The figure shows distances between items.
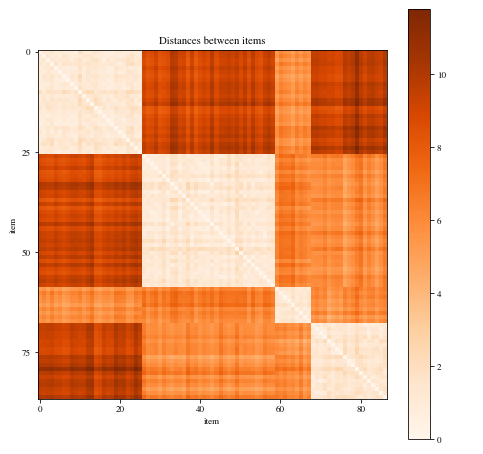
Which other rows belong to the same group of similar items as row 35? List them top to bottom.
26, 27, 28, 29, 30, 31, 32, 33, 34, 36, 37, 38, 39, 40, 41, 42, 43, 44, 45, 46, 47, 48, 49, 50, 51, 52, 53, 54, 55, 56, 57, 58
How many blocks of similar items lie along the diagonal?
4
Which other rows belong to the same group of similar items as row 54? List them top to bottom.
26, 27, 28, 29, 30, 31, 32, 33, 34, 35, 36, 37, 38, 39, 40, 41, 42, 43, 44, 45, 46, 47, 48, 49, 50, 51, 52, 53, 55, 56, 57, 58
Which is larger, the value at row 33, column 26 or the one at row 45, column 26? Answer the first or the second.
the first
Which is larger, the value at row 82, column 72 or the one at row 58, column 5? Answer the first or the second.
the second
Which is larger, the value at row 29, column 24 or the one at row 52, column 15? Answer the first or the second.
the first
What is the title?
Distances between items
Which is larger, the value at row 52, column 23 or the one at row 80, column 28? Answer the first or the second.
the first
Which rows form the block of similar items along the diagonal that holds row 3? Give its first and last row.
0 to 25
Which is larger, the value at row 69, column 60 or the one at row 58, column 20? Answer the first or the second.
the second
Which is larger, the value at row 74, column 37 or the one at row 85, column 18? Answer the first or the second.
the second
